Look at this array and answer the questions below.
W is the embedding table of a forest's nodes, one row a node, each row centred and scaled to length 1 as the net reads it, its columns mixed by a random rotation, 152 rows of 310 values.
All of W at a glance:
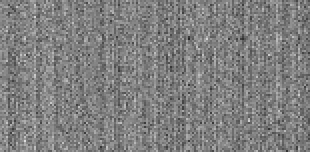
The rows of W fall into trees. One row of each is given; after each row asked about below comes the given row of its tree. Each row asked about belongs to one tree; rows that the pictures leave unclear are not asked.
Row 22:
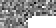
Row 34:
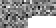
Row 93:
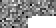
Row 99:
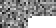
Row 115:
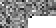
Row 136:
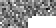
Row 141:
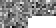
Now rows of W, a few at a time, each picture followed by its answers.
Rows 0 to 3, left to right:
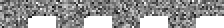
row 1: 34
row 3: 34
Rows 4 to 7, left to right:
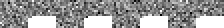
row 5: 22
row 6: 136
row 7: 93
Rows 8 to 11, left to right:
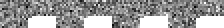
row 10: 99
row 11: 136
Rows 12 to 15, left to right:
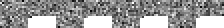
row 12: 115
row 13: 136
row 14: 22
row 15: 141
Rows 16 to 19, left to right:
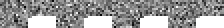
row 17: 93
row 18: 136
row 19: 34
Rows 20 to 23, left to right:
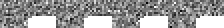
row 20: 22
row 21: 93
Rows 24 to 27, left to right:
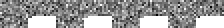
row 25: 93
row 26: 93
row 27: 115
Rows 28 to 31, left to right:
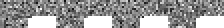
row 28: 34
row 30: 115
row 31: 136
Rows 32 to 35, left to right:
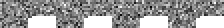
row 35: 22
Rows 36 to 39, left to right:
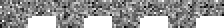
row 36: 99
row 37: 141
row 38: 141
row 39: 141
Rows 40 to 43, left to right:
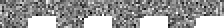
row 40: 141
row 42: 34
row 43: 99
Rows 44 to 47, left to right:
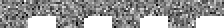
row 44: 34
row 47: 22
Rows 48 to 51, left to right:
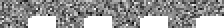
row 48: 136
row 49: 93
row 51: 34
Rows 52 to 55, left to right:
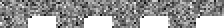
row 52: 115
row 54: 115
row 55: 115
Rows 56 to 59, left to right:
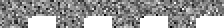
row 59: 136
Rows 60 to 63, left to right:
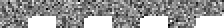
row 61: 115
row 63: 99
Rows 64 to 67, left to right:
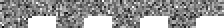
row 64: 136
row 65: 141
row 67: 34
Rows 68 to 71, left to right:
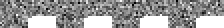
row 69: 34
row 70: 34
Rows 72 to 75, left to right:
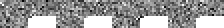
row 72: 115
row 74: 136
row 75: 93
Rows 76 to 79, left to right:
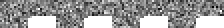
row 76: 93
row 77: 22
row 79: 141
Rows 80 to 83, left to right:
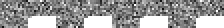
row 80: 136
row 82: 34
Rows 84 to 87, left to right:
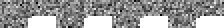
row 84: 34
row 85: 141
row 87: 22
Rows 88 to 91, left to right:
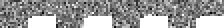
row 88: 22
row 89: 99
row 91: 22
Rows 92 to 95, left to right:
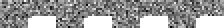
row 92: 34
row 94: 136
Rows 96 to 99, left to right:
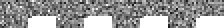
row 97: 34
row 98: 34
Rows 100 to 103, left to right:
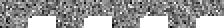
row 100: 115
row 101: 99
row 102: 99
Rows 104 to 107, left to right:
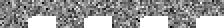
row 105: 136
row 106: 99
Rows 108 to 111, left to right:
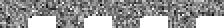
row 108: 115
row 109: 136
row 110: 34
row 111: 93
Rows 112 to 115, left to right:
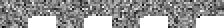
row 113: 136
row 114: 93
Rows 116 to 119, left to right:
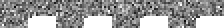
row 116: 22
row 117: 141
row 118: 34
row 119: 136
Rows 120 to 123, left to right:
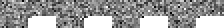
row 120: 115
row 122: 115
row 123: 115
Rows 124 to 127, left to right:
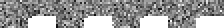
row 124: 136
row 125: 99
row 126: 136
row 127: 93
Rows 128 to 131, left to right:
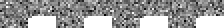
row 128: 136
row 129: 136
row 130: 34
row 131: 136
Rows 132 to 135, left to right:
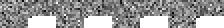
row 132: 115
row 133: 115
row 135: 136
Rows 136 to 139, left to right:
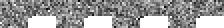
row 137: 115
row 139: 115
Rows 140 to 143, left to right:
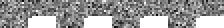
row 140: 115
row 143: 99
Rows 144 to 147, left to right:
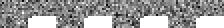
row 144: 115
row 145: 136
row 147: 136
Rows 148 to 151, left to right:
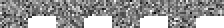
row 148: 136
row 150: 22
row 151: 93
